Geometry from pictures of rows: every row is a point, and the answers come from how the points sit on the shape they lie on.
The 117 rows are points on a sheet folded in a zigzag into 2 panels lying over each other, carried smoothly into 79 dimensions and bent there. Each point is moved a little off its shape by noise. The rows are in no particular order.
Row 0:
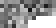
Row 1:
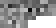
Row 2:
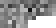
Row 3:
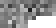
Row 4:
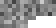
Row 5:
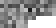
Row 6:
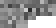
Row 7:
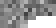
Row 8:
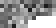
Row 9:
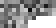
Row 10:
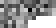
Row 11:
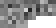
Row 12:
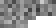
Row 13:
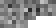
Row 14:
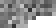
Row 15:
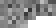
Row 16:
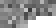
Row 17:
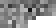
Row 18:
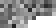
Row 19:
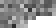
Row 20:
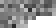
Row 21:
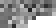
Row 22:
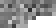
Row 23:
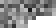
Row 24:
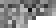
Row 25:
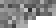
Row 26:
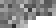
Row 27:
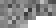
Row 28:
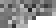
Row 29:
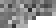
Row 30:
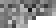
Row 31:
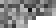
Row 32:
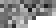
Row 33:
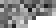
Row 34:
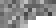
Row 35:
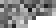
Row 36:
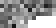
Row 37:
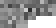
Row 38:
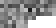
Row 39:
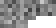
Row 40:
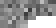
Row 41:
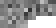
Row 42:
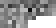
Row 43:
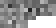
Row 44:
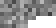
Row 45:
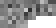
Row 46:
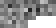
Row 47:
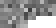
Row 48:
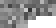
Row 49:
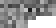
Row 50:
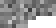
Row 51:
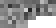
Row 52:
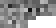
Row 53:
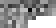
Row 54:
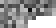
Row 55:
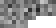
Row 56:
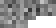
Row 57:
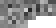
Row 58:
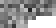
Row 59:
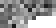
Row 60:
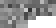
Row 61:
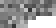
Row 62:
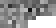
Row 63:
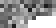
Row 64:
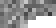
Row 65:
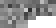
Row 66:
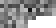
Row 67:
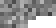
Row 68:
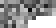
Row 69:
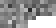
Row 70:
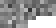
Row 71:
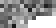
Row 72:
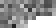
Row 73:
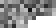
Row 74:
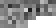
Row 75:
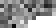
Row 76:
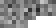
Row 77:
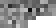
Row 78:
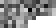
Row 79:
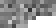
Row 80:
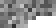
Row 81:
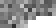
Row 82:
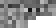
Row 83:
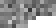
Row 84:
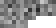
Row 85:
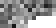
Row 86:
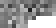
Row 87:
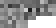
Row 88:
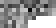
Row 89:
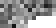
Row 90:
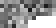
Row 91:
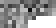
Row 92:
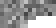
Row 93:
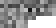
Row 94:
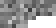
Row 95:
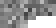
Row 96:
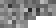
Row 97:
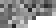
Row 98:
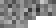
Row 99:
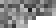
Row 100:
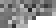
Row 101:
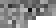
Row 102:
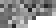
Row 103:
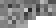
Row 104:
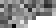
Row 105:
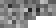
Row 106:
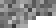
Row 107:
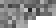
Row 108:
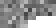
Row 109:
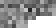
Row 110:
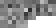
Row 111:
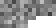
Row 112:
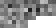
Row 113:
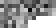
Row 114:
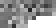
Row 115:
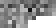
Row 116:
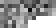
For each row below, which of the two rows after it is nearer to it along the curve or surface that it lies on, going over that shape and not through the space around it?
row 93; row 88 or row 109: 109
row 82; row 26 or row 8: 26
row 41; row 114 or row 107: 107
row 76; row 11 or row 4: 4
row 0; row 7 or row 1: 1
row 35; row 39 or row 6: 6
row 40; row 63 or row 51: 51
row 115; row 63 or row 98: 63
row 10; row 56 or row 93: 93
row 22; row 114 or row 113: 114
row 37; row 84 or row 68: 68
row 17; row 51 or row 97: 97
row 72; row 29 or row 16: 16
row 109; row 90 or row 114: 90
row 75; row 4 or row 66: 66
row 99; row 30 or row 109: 109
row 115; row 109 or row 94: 94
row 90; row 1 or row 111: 1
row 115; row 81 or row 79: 79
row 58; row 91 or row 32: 32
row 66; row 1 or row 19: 19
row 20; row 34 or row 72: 72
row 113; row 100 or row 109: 100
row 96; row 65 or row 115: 115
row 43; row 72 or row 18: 18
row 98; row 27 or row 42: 42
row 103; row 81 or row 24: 81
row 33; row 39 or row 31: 31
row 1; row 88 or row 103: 88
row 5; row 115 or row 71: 71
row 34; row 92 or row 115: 92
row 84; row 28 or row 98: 98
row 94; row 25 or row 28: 28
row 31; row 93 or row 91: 93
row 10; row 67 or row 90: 90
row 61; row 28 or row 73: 73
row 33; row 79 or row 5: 5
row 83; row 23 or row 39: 39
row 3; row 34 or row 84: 84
